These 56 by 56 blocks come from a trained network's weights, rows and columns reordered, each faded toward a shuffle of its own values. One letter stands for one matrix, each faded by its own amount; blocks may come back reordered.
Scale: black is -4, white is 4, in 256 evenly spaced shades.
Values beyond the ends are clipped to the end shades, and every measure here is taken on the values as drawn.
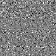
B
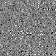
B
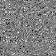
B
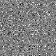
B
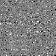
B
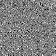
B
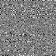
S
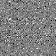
B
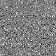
B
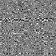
S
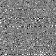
S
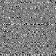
S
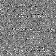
B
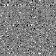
B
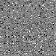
B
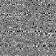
S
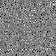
B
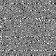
S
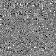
B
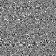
B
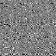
S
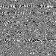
S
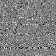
S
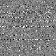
S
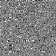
B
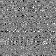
S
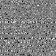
S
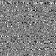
S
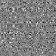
S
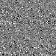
B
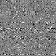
S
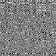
S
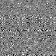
S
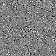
B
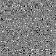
B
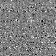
B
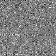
B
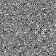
B
